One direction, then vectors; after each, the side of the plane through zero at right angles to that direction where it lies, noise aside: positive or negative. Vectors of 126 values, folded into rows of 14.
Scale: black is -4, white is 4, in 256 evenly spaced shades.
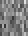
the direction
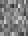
positive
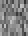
negative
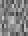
negative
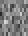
positive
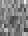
positive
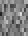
positive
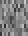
positive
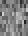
positive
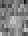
negative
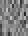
positive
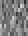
negative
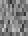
negative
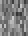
negative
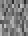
negative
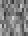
negative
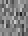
negative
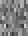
negative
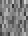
positive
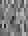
positive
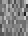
positive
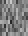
positive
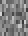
negative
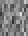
positive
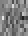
negative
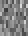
negative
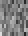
negative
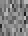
positive
